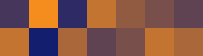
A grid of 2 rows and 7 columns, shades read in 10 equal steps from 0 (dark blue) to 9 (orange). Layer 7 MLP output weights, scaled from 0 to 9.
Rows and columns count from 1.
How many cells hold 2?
1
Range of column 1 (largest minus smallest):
5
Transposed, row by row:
2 7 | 9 0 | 1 6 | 7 3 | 5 4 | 4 7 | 3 6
